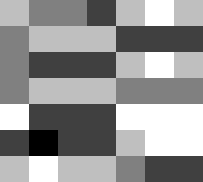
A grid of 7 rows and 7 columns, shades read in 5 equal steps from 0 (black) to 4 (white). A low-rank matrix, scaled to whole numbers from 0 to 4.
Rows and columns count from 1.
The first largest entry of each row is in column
6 2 6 2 1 6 2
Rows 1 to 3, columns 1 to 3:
3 2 2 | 2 3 3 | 2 1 1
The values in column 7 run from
1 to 4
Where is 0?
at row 6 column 2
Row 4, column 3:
3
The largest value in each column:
4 4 3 3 4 4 4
